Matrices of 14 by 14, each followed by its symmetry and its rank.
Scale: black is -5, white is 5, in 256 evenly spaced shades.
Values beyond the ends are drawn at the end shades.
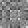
symmetric, rank three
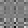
neither, rank one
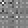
symmetric, rank two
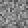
neither, full rank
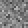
antisymmetric, full rank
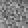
antisymmetric, full rank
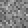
neither, full rank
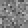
antisymmetric, full rank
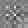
symmetric, rank three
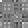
symmetric, rank two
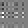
neither, rank one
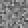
antisymmetric, full rank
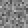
neither, full rank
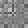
symmetric, rank two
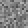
neither, full rank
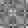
symmetric, rank three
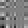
neither, rank one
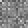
symmetric, rank three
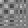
symmetric, rank two
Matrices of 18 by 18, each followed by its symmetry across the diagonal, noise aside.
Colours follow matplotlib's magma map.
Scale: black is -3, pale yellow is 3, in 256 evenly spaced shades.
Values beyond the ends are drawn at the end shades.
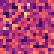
symmetric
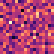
antisymmetric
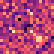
symmetric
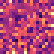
symmetric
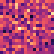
neither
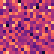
neither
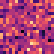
antisymmetric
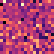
antisymmetric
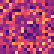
symmetric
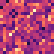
symmetric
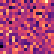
antisymmetric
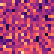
neither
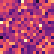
symmetric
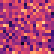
antisymmetric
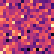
neither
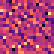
antisymmetric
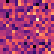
neither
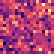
antisymmetric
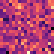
antisymmetric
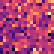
antisymmetric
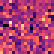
neither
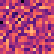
symmetric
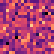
neither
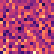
neither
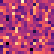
neither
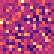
symmetric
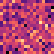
symmetric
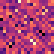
antisymmetric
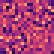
symmetric
